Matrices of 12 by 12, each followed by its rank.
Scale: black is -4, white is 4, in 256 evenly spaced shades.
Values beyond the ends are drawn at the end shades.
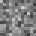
full rank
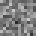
full rank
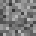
full rank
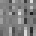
two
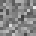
full rank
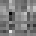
two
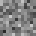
full rank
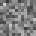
full rank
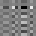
one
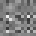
two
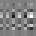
one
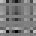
one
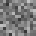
full rank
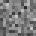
full rank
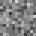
full rank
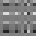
one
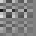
one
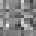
two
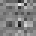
two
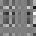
one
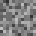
full rank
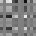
one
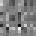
two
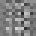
two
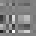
one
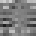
two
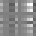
one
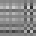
one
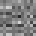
two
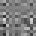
two
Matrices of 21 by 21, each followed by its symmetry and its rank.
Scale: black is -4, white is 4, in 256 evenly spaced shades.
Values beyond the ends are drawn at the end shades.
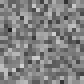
neither, full rank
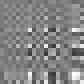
symmetric, rank two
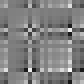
symmetric, rank one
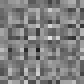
antisymmetric, rank two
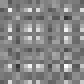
symmetric, rank two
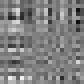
antisymmetric, rank two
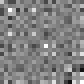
symmetric, rank three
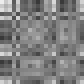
symmetric, rank two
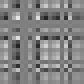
symmetric, rank one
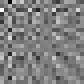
antisymmetric, rank two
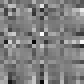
antisymmetric, rank two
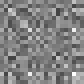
symmetric, rank three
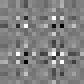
symmetric, rank two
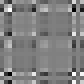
symmetric, rank one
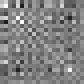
symmetric, rank three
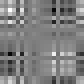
symmetric, rank one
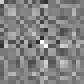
symmetric, rank three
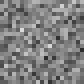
neither, full rank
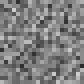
neither, full rank
